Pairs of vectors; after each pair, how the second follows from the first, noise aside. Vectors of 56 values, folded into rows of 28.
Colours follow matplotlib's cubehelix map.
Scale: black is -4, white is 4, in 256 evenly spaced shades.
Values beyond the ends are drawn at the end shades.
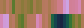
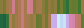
negated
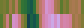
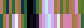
scaled up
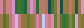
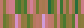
shrunk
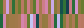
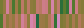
shrunk
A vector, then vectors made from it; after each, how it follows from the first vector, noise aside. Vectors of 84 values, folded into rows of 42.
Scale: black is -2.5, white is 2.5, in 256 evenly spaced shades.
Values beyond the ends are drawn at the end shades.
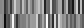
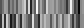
reversed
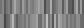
shrunk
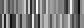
reversed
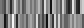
sign-scrambled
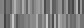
shrunk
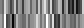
sign-scrambled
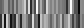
reversed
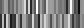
reversed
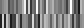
reversed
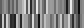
reversed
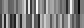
reversed
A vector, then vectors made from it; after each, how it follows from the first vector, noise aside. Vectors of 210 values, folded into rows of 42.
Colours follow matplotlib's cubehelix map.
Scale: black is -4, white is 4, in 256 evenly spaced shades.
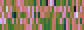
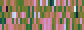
negated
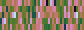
sign-scrambled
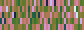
sign-scrambled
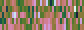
negated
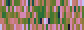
wrapped around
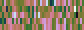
negated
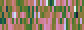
negated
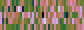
wrapped around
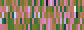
sign-scrambled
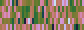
wrapped around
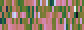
negated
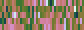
negated
